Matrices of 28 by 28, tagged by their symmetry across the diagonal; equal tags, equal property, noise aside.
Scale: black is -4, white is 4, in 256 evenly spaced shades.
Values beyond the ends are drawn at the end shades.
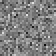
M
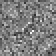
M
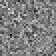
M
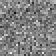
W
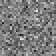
W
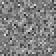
M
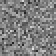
W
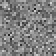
M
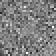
M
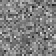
W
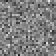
W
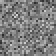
M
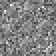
M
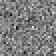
W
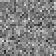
W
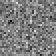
W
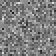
M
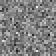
W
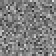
W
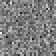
W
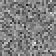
W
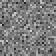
M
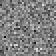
W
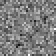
M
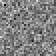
M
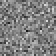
W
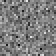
W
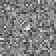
M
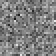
M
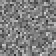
M
